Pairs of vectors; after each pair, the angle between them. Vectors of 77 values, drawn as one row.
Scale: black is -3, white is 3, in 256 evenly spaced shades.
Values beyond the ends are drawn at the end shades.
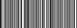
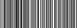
partly aligned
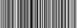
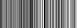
partly aligned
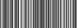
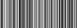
nearly opposite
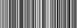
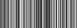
nearly opposite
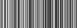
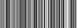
partly opposed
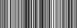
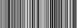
nearly opposite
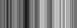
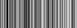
partly aligned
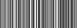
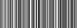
nearly parallel
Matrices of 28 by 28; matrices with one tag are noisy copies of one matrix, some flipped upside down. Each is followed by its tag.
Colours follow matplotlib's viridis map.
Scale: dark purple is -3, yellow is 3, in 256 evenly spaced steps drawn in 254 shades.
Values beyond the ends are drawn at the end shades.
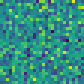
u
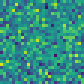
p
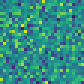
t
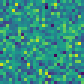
p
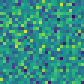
t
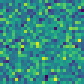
p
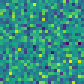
u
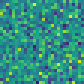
u
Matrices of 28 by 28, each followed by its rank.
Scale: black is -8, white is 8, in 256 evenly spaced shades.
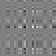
one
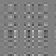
one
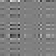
one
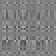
two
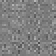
five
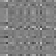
two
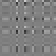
one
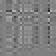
two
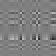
one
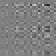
two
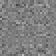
five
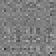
five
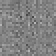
five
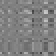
two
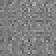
five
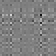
two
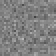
five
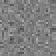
five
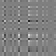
one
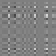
one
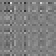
two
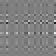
one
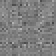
five
